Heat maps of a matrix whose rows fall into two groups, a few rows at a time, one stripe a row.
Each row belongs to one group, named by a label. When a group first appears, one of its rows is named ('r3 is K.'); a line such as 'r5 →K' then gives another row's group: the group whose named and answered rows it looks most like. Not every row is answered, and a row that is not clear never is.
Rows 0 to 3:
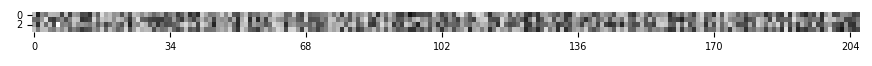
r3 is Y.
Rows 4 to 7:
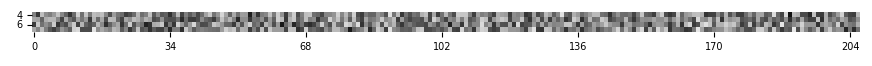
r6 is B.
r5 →Y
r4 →Y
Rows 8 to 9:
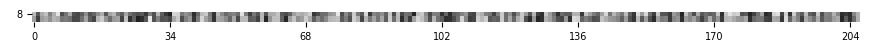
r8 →Y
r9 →Y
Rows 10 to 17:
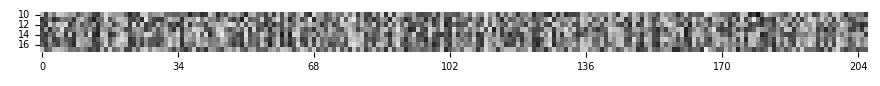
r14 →B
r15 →B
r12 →Y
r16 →B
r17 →Y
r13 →B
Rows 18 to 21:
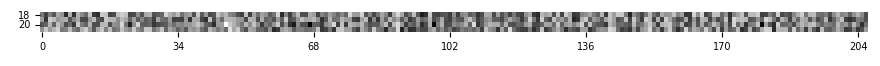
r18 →B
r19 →Y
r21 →Y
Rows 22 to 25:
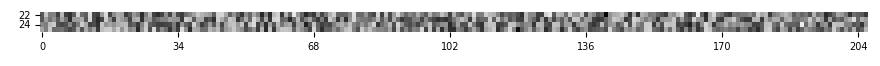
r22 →B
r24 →Y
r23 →B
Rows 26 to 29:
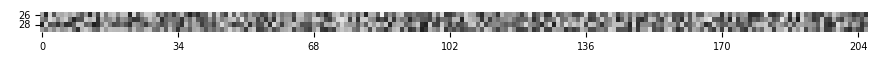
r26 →Y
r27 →Y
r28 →B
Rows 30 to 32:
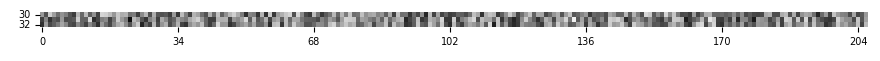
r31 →B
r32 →B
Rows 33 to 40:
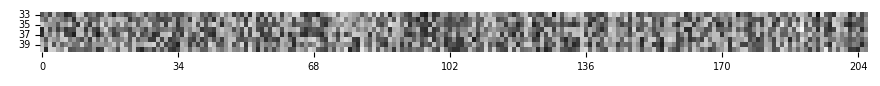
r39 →Y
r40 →Y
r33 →B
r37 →B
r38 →Y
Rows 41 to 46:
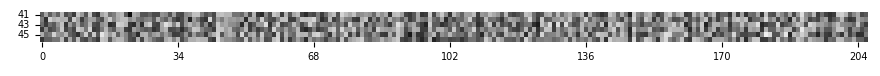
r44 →B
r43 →B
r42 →Y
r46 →B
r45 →Y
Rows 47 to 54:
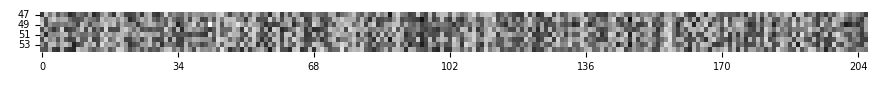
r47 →B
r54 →B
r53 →Y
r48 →Y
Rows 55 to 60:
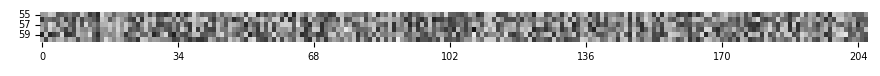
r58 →Y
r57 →Y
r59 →B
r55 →Y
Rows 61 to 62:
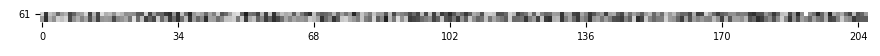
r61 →Y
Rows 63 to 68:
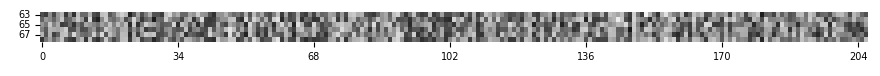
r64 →B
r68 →B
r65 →Y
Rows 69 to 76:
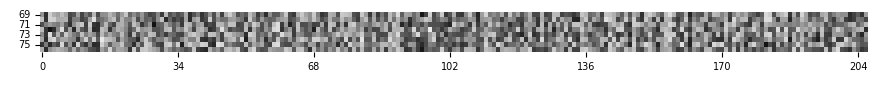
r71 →B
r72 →B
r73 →Y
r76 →Y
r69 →Y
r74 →Y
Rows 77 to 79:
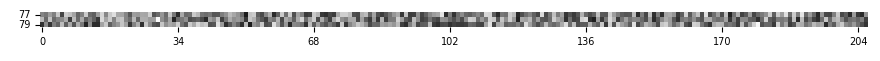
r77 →Y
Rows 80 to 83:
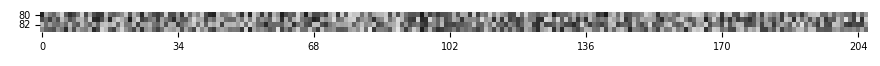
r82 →Y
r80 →B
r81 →B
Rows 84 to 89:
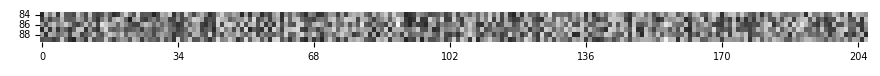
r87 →B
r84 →B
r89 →B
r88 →Y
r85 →B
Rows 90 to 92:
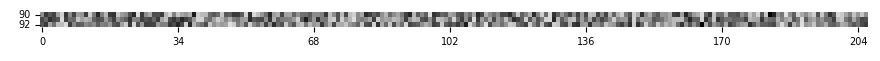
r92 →Y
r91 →B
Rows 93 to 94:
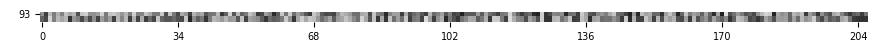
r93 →Y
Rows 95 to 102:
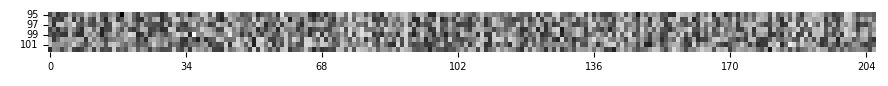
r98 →B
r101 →Y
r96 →B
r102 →B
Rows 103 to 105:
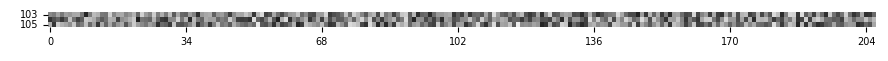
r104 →B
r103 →Y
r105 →Y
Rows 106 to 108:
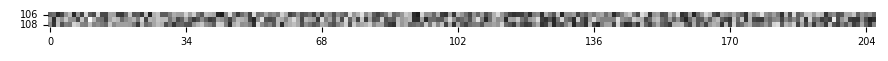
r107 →Y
